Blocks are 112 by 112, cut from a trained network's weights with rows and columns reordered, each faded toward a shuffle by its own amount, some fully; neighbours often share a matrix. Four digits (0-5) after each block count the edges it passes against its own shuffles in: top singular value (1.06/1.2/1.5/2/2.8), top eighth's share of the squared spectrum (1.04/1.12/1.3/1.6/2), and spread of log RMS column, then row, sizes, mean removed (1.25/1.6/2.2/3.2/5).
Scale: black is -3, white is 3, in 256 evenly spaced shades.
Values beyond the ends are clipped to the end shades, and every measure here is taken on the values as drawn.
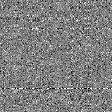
3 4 2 2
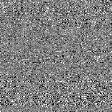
3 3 1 4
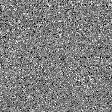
2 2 0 2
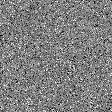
0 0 0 1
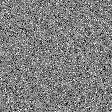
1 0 0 0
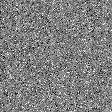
0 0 0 0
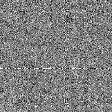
3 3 2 2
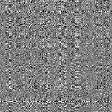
4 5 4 3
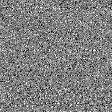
2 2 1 2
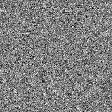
3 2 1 0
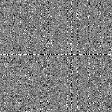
4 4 3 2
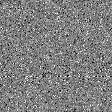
2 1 0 1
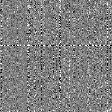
4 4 4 2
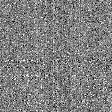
2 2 0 2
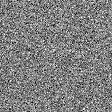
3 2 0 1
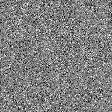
2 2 0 0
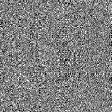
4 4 2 2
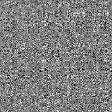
3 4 3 3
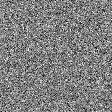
0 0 0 0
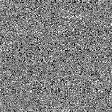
2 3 1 3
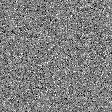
0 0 0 0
